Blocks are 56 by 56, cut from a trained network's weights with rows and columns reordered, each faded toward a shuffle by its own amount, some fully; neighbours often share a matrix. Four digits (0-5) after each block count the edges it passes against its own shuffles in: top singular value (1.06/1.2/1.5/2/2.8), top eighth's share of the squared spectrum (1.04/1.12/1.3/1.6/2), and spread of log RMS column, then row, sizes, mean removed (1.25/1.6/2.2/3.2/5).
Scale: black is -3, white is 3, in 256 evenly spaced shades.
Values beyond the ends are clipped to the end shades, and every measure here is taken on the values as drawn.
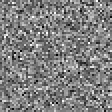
1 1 0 0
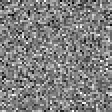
1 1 0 0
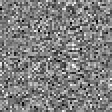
3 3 1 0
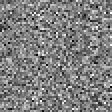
3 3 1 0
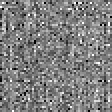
3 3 0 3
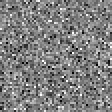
2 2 0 0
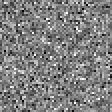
2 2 1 0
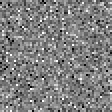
0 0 0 0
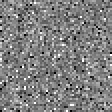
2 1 0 0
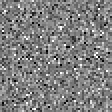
2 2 0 0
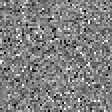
1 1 0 0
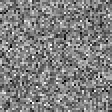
1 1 0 0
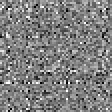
3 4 2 2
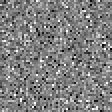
0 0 0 0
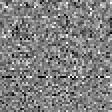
3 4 1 2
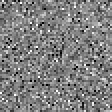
0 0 0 0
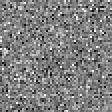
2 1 0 0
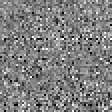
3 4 2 2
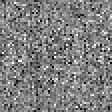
2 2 0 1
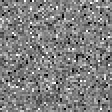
0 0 0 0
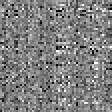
3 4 2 3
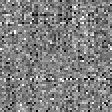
3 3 1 2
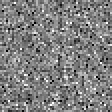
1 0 0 0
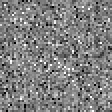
0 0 0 0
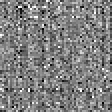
3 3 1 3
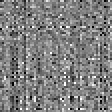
3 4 2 3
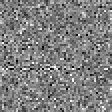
3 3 0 1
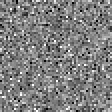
0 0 0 0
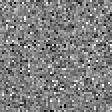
2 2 1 0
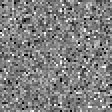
0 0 0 0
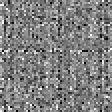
3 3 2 2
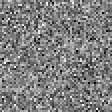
2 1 0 0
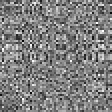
4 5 3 2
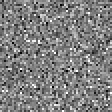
2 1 0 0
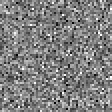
2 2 0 1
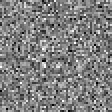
3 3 1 0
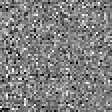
2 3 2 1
